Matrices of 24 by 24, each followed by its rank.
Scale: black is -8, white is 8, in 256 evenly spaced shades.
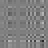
one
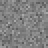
full rank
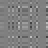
one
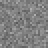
full rank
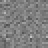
five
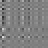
one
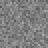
full rank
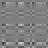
one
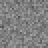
full rank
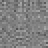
five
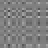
one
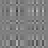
one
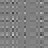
one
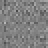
five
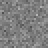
full rank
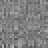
five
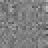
five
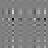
one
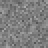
full rank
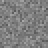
full rank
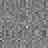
five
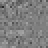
five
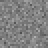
full rank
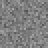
full rank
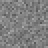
full rank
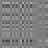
one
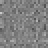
five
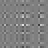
one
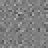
five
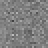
five
